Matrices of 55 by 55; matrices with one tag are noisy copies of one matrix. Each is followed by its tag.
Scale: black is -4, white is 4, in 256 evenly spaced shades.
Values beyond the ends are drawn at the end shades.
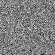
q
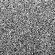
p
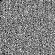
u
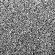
p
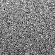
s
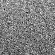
s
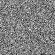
q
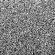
p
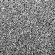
p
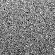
s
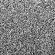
p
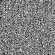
u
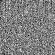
u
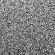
s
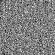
u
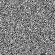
q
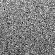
s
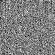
u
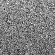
s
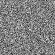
q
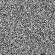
q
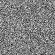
q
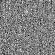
u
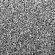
p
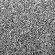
p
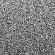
s
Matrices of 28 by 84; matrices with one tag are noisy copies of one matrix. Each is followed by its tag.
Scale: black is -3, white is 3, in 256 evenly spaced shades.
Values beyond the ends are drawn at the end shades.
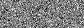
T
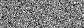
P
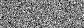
P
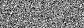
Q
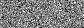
P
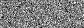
P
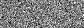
P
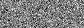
T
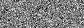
T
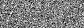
Q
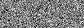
T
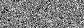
T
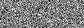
T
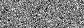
T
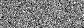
P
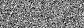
Q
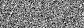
Q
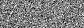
Q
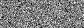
P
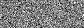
P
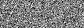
Q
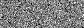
P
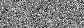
T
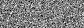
Q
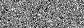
T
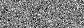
T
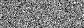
P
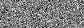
T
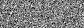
Q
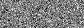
T
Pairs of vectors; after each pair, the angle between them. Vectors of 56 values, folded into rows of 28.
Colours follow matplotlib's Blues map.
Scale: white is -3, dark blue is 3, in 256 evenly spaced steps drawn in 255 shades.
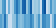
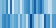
orthogonal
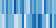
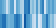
nearly opposite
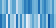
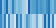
partly aligned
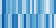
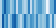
nearly parallel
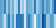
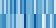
nearly opposite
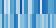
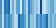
nearly opposite
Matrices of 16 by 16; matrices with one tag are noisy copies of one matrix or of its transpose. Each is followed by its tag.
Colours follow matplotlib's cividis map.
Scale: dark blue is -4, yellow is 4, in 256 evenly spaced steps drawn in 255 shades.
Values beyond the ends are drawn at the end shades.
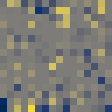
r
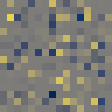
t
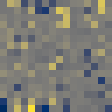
r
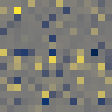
t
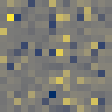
t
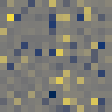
t
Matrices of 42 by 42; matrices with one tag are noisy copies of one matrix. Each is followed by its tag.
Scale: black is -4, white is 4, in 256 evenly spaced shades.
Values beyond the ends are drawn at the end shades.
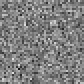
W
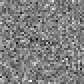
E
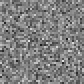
E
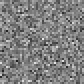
E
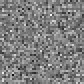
W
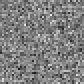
W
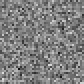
W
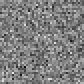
W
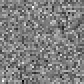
W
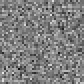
W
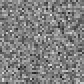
W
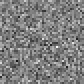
E
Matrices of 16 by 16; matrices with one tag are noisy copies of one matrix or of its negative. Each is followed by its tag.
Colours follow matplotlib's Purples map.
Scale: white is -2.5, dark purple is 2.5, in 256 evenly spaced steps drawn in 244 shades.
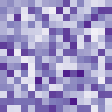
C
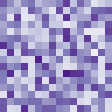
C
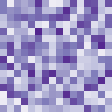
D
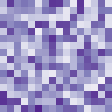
D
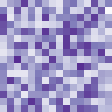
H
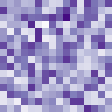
D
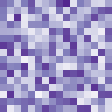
C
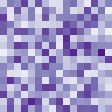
H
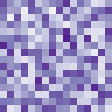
C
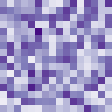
D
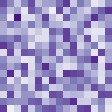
C
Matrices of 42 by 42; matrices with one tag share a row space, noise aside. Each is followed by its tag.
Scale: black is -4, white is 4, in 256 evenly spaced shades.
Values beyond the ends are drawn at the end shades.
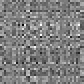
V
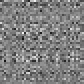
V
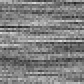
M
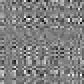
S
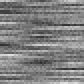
M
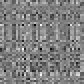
V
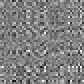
S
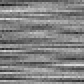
M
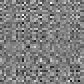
V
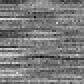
M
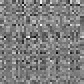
V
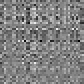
V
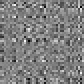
S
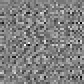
S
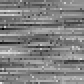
M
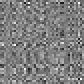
S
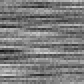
M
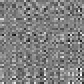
S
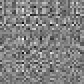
V
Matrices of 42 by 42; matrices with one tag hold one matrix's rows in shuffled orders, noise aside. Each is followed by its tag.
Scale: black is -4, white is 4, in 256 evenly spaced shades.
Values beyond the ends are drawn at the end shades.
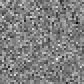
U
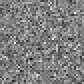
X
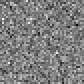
U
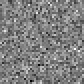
X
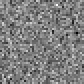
U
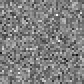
U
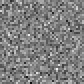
U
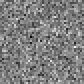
X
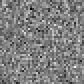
X
